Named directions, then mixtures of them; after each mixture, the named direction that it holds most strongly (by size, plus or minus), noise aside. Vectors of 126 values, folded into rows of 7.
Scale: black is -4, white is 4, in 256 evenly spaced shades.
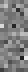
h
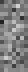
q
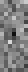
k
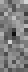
k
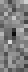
k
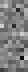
h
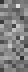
q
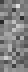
q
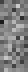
q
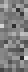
h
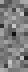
h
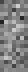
q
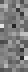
h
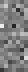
h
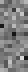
h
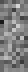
q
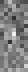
k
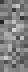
q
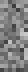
h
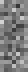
q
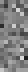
h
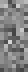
k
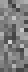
k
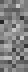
q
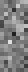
k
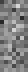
q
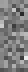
h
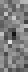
k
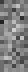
q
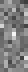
k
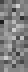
q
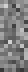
h
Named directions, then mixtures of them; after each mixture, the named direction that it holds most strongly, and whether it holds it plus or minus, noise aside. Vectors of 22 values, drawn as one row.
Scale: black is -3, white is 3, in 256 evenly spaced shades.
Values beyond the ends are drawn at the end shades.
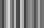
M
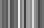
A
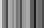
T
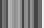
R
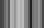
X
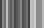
T, minus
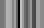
M, plus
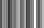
T, minus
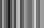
M, minus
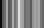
X, plus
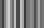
M, plus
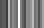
A, plus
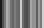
T, minus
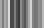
X, minus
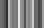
A, plus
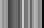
R, minus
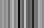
A, minus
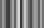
M, minus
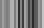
A, minus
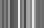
A, plus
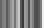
R, plus
